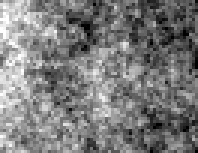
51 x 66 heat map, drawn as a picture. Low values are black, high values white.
Slope: up to the left. Histogram: bell-shaped. Average level on the scale: 50%. Grain: blotchy. Odd rows or columns: none. Ninth with the highest average: top left.
